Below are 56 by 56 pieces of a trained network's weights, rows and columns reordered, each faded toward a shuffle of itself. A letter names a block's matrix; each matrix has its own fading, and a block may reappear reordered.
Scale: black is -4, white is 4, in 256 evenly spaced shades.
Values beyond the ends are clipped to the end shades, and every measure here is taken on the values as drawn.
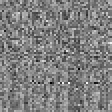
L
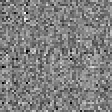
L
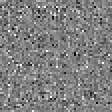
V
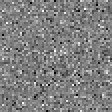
V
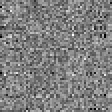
L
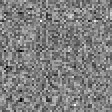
L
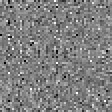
V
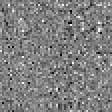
V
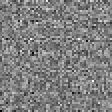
L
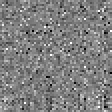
V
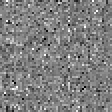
V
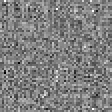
L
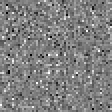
V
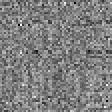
L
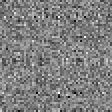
L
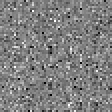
V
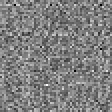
L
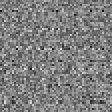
L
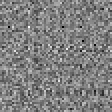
L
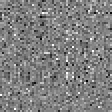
V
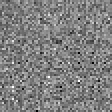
L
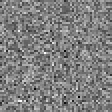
L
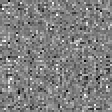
V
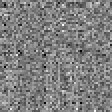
L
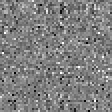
V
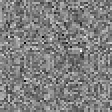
L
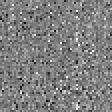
V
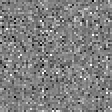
V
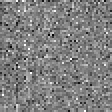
V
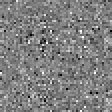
V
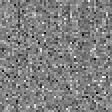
V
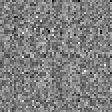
L
